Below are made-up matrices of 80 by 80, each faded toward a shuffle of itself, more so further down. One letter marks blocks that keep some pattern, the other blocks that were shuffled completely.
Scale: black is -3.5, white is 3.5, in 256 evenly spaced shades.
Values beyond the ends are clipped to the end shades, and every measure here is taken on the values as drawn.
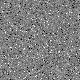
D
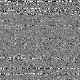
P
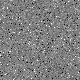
D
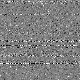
P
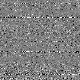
P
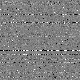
P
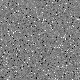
D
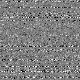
P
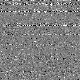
P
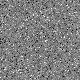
D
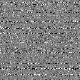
P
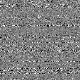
P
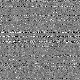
P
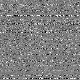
P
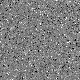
D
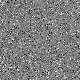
D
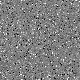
D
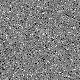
D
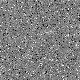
D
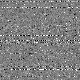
P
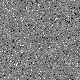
D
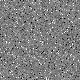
D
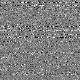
P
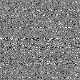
P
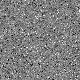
D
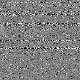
P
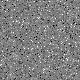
D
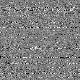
P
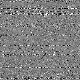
P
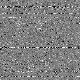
P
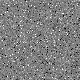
D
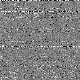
P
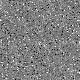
D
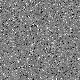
D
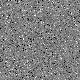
D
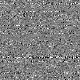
P
